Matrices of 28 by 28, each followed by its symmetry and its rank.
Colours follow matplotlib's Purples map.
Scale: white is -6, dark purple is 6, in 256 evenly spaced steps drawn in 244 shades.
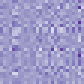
neither, rank three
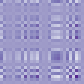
symmetric, rank one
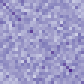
symmetric, full rank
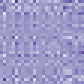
neither, rank three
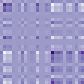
symmetric, rank one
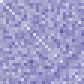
symmetric, full rank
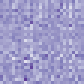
neither, rank five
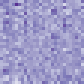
neither, rank five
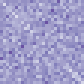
symmetric, full rank
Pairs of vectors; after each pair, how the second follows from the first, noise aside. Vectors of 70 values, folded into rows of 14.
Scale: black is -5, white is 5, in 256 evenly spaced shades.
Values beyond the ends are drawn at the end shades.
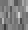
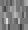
wrapped around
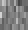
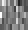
scaled up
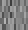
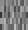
wrapped around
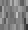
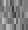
wrapped around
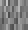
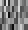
scaled up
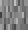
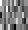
scaled up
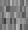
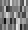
scaled up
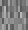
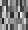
scaled up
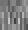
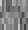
wrapped around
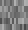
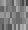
wrapped around
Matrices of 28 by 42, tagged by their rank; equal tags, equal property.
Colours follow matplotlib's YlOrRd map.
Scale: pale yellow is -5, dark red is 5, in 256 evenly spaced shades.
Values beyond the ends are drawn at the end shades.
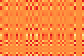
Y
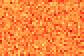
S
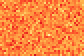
S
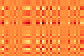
Y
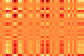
Y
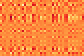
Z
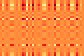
Y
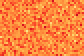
S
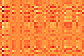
Z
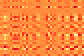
Z
